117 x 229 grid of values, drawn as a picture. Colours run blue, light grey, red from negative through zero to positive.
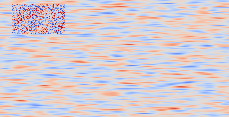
Streaks run across, left to right. On average the colour sits 50% of the way up the scale. No overall slope runs across the table. In the top left lies a patch that is rougher than the rest.
